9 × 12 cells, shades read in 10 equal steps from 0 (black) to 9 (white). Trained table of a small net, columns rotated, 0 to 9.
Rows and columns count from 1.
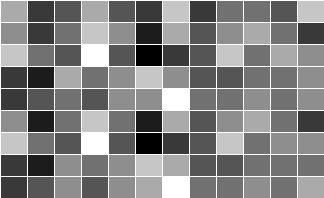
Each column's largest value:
7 4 6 9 5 7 9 4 7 6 6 7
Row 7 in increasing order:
0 2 3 3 3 4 4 5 5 7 7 9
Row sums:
49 50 53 49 53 48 52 48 56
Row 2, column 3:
4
